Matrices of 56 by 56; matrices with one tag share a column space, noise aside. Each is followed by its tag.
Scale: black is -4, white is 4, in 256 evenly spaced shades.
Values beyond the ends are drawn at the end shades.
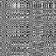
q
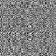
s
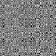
s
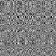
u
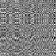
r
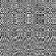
r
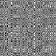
s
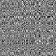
u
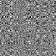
u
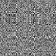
r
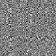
r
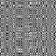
s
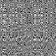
r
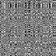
q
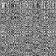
q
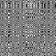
q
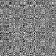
s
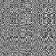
r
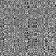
s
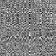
r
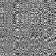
r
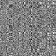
s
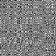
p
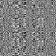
s
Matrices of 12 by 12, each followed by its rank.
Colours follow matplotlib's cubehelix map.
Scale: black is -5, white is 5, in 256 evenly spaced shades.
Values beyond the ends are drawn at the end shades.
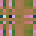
one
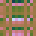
one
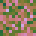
full rank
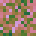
full rank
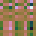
one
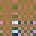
one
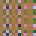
one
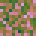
full rank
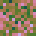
full rank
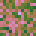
full rank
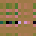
one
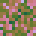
full rank
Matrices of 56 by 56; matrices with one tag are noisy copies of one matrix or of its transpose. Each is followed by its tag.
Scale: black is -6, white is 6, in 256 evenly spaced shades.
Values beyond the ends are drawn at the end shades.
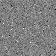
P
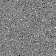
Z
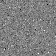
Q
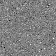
Q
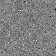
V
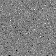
V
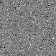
Q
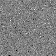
V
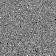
Z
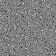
P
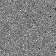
V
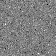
Q
